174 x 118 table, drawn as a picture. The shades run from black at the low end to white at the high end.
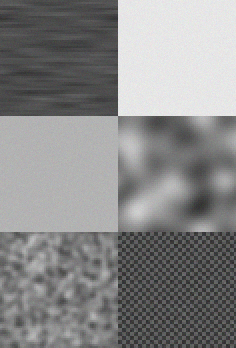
It is made of 3 by 2 panels. Panel 1,1: low, streaked across, faint in contrast. Panel 1,2: very high, flat. Panel 2,1: high, flat. Panel 2,2: middling, smooth, strong in contrast. Panel 3,1: middling, blotchy. Panel 3,2: low, checkered.
